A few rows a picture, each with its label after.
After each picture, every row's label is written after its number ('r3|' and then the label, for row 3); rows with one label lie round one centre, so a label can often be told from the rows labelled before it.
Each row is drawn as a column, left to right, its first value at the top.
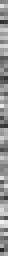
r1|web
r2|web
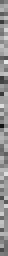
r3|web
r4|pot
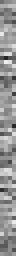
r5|pot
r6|pot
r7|pot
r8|web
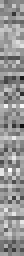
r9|pot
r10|web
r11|pot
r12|web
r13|pot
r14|web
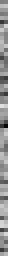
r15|web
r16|web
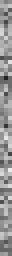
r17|pot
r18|web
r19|pot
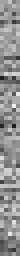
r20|web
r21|pot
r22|pot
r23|web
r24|pot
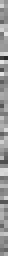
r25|pot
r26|pot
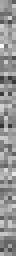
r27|web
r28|pot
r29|web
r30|pot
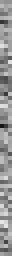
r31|web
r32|web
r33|pot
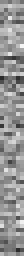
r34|web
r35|pot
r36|pot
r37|pot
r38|web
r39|web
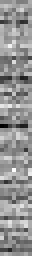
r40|web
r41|web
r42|web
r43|pot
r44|web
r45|web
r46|web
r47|pot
